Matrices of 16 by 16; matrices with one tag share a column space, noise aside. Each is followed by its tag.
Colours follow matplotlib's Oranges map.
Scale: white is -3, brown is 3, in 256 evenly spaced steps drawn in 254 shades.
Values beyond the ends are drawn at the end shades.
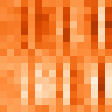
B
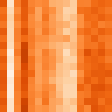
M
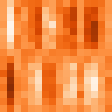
B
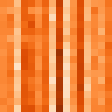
M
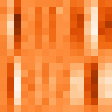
B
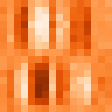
B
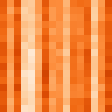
M
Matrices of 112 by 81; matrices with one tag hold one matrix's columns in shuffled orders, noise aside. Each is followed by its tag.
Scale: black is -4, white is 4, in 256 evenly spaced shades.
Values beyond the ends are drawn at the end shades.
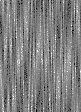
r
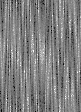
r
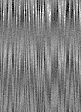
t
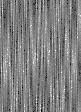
r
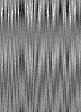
t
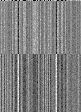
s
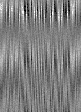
t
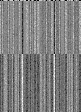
s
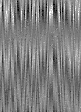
t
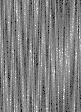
r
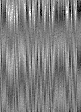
t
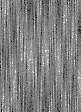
r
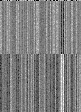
s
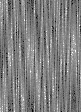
r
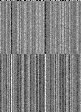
s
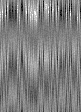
t
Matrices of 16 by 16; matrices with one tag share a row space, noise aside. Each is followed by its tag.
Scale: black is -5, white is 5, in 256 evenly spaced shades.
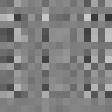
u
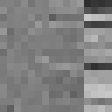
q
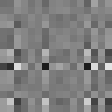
u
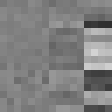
q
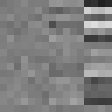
q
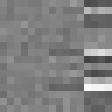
q
